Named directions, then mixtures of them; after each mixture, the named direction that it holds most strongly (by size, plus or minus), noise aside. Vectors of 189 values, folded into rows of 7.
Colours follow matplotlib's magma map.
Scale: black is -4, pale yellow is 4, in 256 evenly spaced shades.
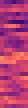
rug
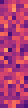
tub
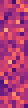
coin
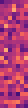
tub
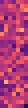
coin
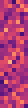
coin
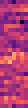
rug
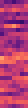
rug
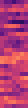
rug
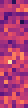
coin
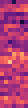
rug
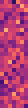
coin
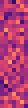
coin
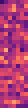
tub
